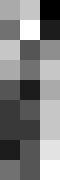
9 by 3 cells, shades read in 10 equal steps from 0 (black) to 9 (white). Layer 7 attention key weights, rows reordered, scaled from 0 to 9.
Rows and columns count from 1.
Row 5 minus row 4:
-3 -3 -1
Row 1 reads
6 7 0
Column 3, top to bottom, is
0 1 5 7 6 7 7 8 9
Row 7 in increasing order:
2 2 7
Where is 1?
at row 2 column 3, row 5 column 2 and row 8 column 1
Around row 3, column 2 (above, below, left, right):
9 4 7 5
